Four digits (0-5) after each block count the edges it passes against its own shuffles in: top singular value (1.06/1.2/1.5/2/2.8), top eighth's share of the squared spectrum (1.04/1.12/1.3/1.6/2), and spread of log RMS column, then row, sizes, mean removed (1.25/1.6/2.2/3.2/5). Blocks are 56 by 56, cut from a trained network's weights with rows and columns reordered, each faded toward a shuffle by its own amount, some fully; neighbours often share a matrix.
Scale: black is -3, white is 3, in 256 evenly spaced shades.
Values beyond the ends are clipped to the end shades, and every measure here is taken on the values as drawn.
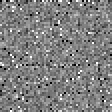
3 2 0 1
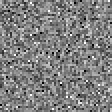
0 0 0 0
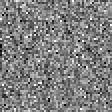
0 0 0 0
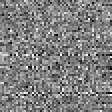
4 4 2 3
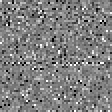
3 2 0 2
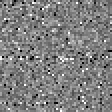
2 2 0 1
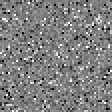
0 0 0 0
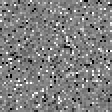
0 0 0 0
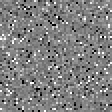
0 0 0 0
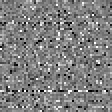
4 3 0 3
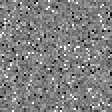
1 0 0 0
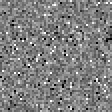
1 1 0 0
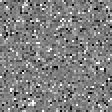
2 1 0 0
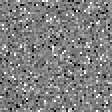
0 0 0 0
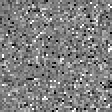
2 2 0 0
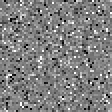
1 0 0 0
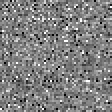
3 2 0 1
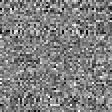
4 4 1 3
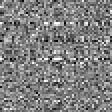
4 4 1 3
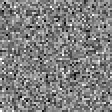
2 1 0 0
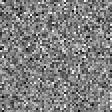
2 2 1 0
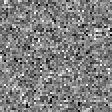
2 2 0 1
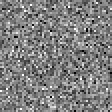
1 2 0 0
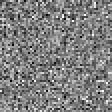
2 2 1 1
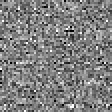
3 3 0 2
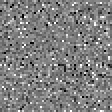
2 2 0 1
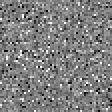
2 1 0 1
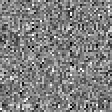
3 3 1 1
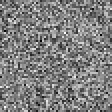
2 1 0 0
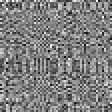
4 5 2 2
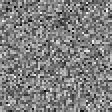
2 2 0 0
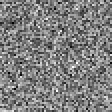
1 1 0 0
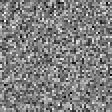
3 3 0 1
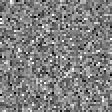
0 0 0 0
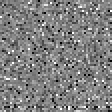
3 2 0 1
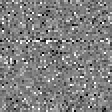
2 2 0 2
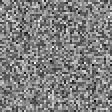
2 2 0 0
